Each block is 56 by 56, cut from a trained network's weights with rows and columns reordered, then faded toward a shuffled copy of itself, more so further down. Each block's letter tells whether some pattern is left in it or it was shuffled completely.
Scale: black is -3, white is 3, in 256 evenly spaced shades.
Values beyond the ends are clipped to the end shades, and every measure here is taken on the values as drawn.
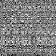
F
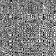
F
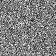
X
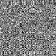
F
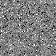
X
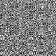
F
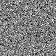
X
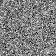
X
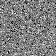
X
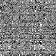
F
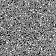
X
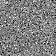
X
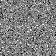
X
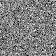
X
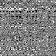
F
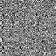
F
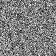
X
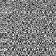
F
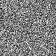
X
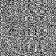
F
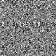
F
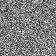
X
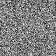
X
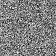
X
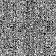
F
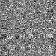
F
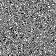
X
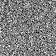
X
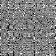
F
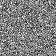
X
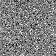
X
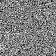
X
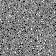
X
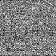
F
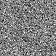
X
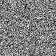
X
